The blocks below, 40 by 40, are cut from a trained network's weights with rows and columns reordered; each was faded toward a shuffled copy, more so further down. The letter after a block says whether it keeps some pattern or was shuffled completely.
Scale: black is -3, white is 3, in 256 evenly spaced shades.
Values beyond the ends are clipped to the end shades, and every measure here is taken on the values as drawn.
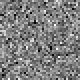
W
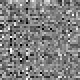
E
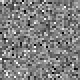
W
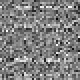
E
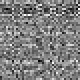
E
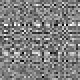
E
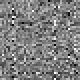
E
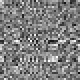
E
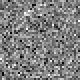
W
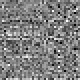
E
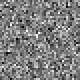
W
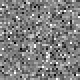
W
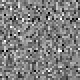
E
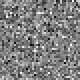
W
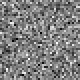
W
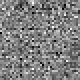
E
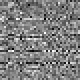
E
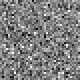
E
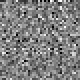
E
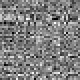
E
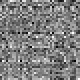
E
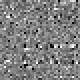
E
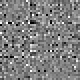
E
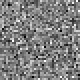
W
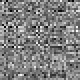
E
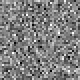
W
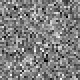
W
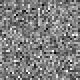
W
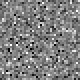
W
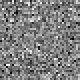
E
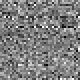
E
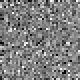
E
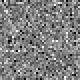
W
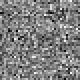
E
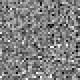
E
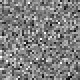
W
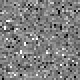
W
